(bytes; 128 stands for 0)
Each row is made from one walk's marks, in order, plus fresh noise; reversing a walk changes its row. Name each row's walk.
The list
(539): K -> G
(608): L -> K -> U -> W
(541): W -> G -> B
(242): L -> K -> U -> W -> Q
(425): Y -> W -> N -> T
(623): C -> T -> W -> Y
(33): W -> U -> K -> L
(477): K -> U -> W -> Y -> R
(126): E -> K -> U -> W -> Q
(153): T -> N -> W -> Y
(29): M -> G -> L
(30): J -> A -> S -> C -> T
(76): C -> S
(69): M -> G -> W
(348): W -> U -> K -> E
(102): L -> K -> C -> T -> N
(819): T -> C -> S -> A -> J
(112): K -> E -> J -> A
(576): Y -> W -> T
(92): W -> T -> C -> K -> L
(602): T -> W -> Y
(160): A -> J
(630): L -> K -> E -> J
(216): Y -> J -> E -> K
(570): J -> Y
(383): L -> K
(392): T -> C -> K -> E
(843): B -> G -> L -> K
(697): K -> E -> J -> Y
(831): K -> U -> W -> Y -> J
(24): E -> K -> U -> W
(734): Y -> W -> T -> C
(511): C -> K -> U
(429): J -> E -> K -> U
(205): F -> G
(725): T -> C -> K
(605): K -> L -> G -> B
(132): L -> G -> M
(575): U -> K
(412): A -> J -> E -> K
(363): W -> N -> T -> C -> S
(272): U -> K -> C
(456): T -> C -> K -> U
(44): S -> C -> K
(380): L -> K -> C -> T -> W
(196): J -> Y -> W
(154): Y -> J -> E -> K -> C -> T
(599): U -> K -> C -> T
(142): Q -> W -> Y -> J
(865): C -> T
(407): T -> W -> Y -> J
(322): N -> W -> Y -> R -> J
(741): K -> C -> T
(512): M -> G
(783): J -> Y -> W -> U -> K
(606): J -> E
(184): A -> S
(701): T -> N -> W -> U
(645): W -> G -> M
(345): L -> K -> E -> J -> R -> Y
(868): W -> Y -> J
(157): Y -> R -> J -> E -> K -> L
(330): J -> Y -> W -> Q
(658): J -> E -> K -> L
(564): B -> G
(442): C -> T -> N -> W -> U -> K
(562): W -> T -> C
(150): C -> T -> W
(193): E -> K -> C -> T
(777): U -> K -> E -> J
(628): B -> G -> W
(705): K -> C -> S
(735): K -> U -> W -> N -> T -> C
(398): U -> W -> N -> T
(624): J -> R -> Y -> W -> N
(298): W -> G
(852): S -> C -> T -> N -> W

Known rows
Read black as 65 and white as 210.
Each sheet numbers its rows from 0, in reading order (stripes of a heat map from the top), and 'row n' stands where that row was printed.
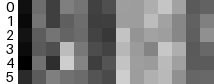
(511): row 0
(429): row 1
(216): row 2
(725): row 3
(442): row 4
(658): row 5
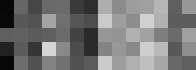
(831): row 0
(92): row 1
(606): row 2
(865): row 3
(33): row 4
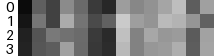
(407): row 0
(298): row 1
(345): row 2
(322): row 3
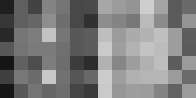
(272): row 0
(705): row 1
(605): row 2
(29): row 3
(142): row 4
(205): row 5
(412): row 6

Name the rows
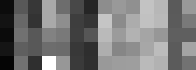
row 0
(154)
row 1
(330)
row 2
(575)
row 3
(868)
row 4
(398)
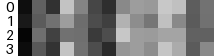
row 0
(599)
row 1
(44)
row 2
(783)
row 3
(193)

